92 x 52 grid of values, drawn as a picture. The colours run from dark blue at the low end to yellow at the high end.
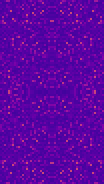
No regular stripes run through it. No overall slope runs across the table. The values are skewed, with a long tail toward high values. No single row or column stands out from its neighbours. It mirrors both left to right and top to bottom. There is no seam. The texture is fine-grained noise.
